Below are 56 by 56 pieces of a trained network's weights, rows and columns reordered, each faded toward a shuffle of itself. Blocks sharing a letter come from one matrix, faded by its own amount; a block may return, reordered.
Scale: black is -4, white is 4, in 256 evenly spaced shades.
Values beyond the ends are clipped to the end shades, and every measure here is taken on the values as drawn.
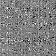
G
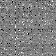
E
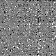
E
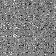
G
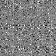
G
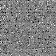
E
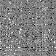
G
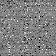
E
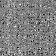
G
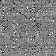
E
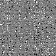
E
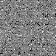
E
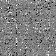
E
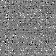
E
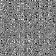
G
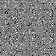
E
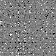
E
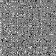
G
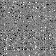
G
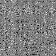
G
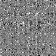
G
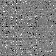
E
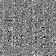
G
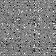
E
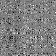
G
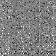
G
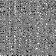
G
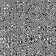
G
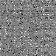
E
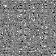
E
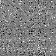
E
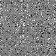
E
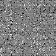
E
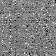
E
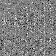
G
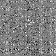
G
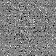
E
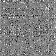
G
